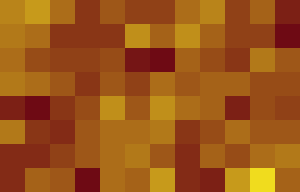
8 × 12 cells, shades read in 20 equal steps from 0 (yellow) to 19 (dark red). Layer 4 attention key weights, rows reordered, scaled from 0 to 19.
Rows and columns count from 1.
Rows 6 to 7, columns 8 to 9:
15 13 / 16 11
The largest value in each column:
17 19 16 19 15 18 19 16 17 17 14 19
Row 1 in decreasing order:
17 15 14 14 14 12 11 10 10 8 8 6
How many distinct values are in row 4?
7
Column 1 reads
8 9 10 9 17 9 16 16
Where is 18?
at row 3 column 6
